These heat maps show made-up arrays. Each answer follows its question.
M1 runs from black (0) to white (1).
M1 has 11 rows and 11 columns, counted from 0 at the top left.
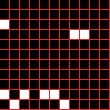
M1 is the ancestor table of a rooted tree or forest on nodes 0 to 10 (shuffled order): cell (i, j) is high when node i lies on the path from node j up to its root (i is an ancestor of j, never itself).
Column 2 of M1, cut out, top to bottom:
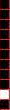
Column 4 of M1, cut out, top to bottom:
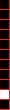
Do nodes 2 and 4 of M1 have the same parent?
yes
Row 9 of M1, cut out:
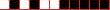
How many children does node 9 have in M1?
3
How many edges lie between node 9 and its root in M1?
0
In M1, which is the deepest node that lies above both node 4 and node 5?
9
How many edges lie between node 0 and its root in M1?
2
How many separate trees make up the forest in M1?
3
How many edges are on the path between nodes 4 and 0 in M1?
3
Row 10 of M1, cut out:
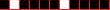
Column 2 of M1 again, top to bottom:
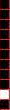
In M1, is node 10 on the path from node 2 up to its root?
no
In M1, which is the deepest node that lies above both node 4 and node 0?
9
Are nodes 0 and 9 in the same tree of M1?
yes
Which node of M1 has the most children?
9
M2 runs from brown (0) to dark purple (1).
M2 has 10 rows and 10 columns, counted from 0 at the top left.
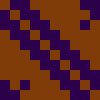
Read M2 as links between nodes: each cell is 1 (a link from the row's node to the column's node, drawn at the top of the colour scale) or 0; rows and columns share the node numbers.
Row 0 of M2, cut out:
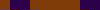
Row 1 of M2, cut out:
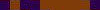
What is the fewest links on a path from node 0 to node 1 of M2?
1
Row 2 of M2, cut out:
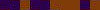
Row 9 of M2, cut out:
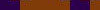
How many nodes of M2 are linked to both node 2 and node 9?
3
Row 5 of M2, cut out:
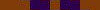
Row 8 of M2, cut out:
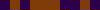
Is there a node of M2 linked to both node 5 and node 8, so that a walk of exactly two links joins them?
yes
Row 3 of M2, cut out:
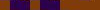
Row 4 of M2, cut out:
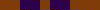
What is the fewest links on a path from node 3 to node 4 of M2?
1
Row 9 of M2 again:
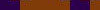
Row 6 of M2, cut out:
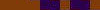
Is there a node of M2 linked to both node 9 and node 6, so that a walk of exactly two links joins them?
yes
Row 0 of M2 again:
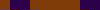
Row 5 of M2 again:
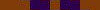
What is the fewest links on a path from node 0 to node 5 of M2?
3
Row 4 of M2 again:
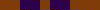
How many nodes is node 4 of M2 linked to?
4
